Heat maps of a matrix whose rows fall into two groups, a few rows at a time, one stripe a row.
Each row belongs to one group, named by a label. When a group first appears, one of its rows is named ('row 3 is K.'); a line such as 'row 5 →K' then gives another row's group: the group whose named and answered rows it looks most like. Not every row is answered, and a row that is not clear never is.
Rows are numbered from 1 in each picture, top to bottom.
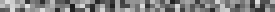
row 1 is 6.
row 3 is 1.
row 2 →1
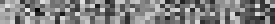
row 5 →1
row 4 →6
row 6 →1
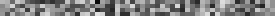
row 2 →1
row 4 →1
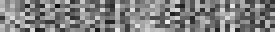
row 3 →1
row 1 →1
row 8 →6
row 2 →6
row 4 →6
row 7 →1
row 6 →6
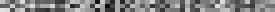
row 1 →6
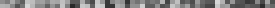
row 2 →1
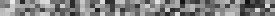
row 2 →1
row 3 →6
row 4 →1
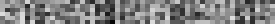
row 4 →6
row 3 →6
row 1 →1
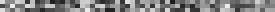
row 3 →6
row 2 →1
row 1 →6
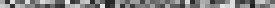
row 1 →1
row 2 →6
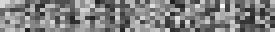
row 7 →1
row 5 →1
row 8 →6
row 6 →1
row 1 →6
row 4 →6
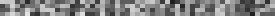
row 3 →1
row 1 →6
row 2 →1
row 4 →1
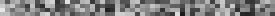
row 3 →6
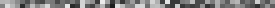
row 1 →6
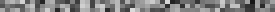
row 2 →1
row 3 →1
